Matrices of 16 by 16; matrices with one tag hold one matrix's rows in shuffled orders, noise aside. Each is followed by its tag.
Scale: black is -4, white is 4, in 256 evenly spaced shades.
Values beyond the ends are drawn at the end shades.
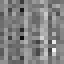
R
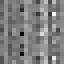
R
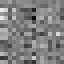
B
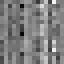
R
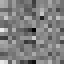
B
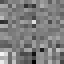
B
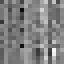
R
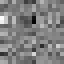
B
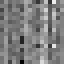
R
